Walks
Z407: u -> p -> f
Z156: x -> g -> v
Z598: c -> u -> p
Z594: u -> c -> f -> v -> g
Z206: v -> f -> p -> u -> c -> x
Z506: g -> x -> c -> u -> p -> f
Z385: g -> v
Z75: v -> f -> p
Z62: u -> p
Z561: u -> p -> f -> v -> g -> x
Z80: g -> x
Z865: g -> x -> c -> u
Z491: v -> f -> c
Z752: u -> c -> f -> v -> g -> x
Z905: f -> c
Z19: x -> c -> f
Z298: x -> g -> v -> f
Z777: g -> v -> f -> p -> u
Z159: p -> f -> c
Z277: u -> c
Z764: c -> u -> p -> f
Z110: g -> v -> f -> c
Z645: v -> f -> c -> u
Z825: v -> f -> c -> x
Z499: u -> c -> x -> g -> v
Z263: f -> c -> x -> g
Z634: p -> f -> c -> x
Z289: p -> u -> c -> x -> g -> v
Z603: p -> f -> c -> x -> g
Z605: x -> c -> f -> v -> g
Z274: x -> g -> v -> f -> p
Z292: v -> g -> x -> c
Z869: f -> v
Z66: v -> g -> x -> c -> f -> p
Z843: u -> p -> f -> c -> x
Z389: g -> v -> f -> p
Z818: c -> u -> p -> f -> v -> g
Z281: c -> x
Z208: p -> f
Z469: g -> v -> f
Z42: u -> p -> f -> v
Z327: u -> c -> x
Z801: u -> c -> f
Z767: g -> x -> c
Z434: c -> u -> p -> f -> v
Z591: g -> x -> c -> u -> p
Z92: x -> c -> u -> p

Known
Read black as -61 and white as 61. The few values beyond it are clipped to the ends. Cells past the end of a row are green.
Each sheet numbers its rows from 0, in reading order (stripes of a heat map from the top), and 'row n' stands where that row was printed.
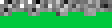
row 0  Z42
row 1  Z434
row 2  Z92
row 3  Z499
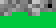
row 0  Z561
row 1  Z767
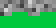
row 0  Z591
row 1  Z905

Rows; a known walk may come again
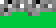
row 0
Z434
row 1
Z598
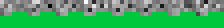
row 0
Z506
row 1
Z298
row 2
Z327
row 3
Z645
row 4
Z491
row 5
Z469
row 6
Z499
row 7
Z92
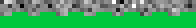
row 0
Z156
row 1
Z385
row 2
Z281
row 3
Z594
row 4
Z42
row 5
Z208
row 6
Z865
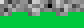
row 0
Z777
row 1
Z767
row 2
Z905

